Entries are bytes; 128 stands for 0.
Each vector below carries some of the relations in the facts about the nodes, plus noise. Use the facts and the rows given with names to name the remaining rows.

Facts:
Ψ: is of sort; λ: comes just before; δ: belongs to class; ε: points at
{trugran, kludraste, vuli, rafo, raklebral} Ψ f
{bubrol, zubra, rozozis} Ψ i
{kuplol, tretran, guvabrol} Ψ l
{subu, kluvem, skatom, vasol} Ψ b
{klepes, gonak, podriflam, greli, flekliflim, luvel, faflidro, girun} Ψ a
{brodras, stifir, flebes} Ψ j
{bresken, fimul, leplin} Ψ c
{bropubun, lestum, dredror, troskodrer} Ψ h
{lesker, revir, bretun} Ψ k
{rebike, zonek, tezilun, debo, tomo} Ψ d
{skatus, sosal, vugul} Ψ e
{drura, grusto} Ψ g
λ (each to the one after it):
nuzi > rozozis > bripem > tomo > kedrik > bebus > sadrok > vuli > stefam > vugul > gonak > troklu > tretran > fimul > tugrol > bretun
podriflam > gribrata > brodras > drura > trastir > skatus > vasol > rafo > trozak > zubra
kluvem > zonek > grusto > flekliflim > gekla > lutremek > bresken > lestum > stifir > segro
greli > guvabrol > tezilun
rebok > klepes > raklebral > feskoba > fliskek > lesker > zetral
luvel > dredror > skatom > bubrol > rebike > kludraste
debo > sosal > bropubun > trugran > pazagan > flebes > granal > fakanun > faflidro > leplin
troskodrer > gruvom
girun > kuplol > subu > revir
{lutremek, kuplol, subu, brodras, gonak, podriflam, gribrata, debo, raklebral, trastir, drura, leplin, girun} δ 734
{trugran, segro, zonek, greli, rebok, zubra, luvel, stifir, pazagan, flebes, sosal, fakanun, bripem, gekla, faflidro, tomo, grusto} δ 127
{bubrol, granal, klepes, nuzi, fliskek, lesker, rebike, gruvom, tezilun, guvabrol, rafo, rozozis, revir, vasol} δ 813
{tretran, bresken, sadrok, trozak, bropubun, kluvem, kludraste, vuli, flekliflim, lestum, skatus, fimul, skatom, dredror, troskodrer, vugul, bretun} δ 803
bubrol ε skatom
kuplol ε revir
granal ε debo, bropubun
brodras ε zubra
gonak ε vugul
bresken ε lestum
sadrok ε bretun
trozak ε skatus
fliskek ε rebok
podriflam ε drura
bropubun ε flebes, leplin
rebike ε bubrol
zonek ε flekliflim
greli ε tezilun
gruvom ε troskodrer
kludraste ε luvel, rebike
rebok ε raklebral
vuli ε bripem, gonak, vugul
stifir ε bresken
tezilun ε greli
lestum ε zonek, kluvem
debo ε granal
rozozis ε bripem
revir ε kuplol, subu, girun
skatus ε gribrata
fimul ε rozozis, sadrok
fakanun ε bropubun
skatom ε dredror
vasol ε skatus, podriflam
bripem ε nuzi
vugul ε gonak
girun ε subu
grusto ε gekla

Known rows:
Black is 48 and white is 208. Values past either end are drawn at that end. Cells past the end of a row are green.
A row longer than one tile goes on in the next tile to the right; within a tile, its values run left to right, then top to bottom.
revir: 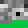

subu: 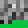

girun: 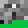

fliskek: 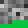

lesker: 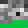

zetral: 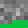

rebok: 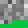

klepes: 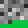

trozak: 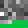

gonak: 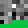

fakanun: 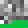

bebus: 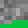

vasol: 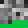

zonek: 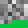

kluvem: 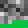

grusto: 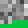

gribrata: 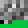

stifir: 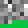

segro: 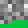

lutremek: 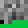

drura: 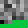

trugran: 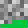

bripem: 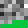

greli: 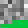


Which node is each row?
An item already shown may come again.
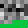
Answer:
dredror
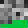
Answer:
vasol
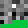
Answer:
gonak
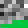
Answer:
bripem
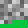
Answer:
trugran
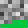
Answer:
sosal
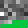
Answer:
trozak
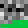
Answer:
dredror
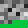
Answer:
bubrol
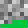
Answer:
trugran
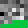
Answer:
nuzi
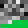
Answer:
vuli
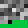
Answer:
guvabrol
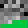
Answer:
vugul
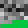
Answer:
troskodrer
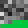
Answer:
tretran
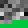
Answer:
sadrok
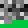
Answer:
bropubun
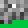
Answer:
raklebral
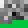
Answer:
debo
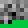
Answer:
kuplol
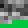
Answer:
flekliflim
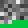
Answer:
kludraste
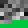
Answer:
sadrok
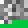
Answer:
flebes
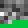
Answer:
bresken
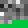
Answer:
skatom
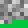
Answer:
trugran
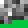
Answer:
leplin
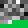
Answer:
vuli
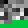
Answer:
bretun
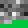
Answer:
skatus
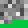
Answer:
luvel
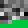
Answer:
fimul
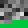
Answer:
sadrok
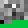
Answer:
brodras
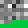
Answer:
zubra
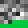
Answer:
rozozis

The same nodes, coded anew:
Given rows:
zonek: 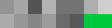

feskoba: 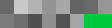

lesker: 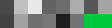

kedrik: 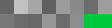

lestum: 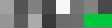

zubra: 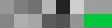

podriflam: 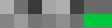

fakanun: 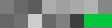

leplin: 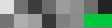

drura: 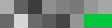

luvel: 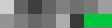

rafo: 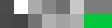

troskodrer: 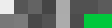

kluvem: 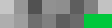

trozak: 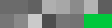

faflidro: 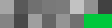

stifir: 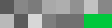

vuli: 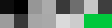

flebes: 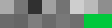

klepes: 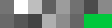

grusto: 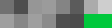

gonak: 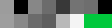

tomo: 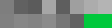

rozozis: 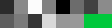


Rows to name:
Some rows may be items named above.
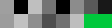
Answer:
bretun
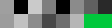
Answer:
bretun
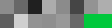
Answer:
debo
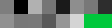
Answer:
vugul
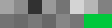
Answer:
flebes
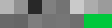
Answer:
flebes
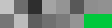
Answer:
gribrata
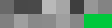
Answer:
brodras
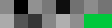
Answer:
bripem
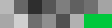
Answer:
subu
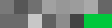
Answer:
fakanun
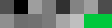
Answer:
sadrok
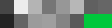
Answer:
granal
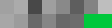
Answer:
kluvem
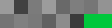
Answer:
sosal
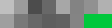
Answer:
flekliflim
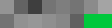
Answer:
skatom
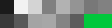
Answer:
vasol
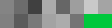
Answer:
trugran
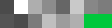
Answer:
rafo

